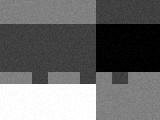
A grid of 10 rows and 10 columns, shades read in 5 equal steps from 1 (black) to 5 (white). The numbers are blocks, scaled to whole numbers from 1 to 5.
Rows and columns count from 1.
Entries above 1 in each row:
10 10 6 6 6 6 10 10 10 10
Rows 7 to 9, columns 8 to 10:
2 3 3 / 3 3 3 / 3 3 3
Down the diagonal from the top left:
3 3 2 2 2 2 3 3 3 3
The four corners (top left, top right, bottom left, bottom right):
3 2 5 3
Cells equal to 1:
16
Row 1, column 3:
3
